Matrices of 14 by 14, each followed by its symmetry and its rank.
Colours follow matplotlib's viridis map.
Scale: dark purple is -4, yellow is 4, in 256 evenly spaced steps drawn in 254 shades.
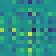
antisymmetric, rank two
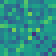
symmetric, full rank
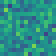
antisymmetric, full rank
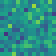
antisymmetric, full rank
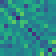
symmetric, full rank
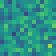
neither, full rank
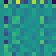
neither, rank two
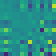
antisymmetric, rank two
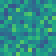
symmetric, full rank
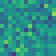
antisymmetric, full rank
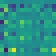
neither, rank two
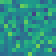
neither, full rank
